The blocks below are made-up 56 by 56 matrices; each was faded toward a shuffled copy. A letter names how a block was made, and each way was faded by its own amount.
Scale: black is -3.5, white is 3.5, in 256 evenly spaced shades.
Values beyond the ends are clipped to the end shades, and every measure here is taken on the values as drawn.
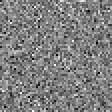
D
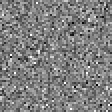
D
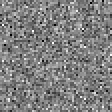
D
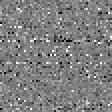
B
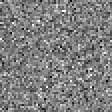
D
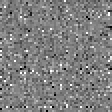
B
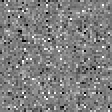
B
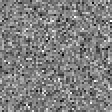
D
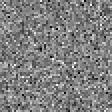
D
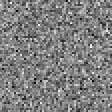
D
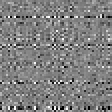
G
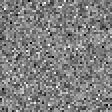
D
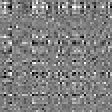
G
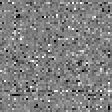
B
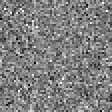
D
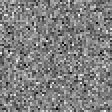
D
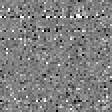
B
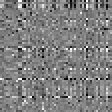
G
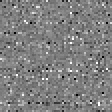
B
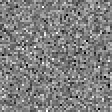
D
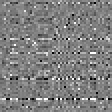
G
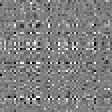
G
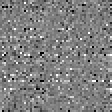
B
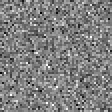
D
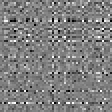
G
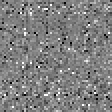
B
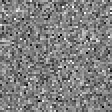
D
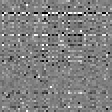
G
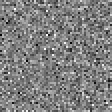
D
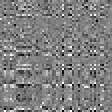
G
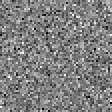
D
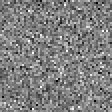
D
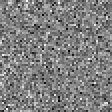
D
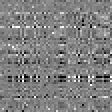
G
